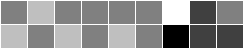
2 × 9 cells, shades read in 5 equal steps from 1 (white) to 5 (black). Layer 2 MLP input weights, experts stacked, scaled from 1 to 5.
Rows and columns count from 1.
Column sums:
5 5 5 6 5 6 6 8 7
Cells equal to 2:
4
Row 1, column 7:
1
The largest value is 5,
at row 2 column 7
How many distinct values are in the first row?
4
